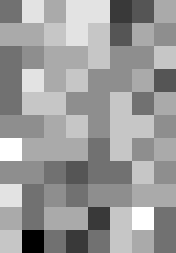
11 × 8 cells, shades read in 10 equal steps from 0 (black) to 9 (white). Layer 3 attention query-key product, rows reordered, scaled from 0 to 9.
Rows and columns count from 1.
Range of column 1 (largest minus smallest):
5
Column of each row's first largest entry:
2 4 5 2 2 4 1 7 1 7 1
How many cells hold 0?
1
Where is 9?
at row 7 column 1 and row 10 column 7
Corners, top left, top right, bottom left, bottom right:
4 6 7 4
